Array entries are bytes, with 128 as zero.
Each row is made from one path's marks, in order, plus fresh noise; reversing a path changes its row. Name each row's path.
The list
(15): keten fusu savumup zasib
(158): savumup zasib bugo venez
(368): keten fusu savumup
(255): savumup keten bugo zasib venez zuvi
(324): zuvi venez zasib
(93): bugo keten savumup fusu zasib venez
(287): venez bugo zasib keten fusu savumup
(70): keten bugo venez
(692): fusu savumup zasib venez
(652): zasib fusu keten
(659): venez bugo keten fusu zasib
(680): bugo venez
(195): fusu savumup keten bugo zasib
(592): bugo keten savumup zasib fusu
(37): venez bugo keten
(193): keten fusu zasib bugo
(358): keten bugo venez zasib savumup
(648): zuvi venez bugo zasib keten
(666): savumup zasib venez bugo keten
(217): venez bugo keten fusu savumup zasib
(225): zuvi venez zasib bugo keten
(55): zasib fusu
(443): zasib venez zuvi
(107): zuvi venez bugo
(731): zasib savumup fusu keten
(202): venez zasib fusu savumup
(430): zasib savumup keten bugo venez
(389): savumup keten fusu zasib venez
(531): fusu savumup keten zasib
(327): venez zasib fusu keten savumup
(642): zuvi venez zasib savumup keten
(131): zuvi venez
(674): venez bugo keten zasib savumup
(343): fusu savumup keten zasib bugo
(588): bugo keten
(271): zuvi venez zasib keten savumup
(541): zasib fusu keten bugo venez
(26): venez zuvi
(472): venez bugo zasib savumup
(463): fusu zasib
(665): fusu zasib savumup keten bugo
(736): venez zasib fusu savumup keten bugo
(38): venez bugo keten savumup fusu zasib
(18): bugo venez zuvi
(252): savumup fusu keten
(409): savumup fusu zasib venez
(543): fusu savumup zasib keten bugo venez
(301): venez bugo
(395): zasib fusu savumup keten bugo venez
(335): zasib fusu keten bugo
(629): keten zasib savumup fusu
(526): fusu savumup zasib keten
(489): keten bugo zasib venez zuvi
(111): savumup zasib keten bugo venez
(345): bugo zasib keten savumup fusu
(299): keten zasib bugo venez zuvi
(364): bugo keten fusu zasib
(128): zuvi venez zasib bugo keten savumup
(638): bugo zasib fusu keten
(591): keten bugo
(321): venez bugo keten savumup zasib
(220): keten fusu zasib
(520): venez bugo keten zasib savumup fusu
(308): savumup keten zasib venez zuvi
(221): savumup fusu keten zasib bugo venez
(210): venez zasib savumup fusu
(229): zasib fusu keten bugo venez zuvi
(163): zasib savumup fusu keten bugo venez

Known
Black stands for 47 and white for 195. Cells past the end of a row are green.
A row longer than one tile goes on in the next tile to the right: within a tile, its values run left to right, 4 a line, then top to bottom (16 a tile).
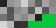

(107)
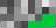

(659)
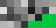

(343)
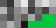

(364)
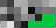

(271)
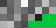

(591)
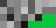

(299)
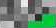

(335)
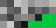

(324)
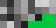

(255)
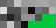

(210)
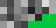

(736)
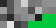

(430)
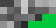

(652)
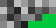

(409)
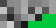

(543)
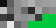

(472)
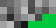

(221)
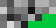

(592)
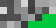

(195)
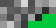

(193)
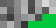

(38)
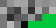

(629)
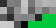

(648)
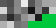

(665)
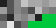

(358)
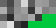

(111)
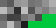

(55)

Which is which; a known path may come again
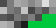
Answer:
(26)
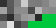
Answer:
(430)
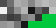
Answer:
(526)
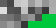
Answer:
(463)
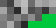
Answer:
(220)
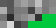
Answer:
(158)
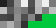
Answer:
(588)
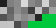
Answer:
(301)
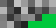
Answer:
(409)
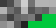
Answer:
(652)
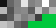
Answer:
(37)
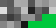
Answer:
(531)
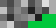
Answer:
(736)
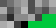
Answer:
(221)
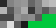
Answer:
(287)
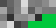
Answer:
(541)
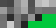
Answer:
(489)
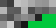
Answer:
(324)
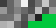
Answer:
(591)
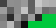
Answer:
(299)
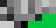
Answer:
(648)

